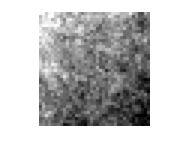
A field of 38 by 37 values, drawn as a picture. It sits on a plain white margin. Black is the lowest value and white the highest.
Ninth with the highest average: top left. Histogram: bell-shaped. Slope: up to the top left. Ninth with the lowest average: bottom right.
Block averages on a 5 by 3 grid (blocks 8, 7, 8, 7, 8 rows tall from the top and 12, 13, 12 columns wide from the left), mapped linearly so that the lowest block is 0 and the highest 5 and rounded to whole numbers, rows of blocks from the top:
5 4 3 | 4 3 2 | 4 2 2 | 2 2 1 | 2 1 0
